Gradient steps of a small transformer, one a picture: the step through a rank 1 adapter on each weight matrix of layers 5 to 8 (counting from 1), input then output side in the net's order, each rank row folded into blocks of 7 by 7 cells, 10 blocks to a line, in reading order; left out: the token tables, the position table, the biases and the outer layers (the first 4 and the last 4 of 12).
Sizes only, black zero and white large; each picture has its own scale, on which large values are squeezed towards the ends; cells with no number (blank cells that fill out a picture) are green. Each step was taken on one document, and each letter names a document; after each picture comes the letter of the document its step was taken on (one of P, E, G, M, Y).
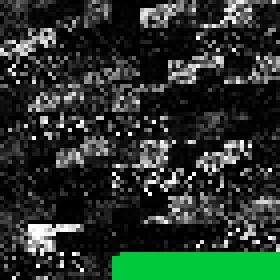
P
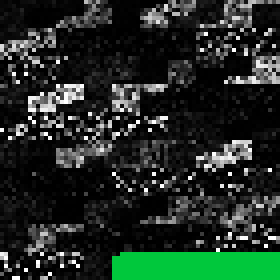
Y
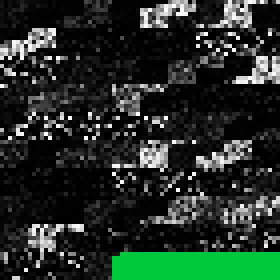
Y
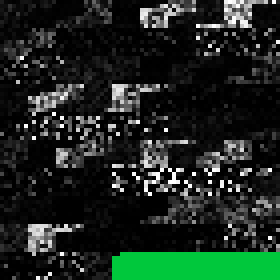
P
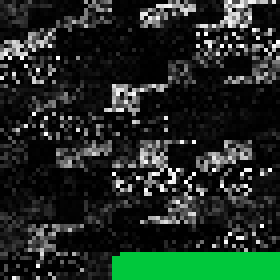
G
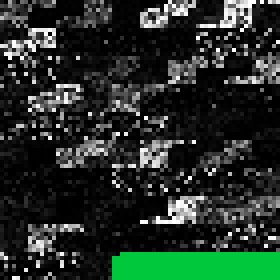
Y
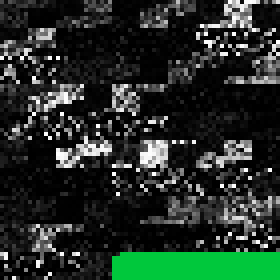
G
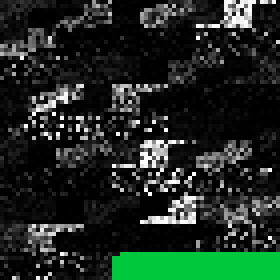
P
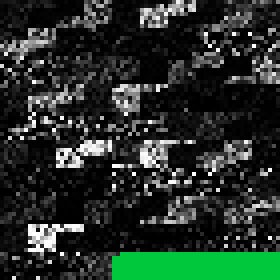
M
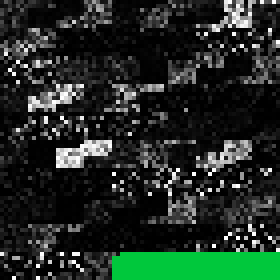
M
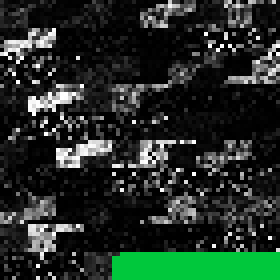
M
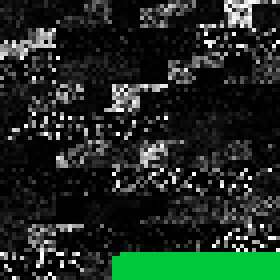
G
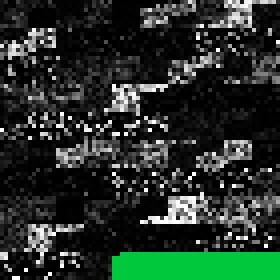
Y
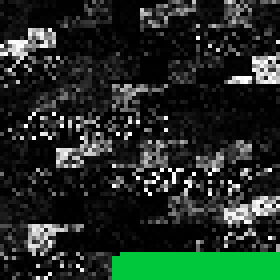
P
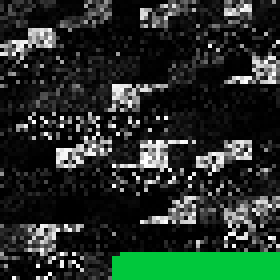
P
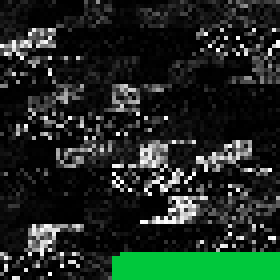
Y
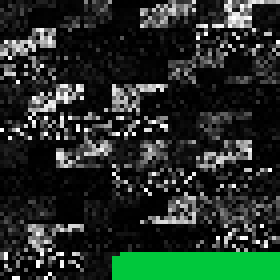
G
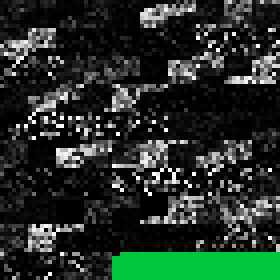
P
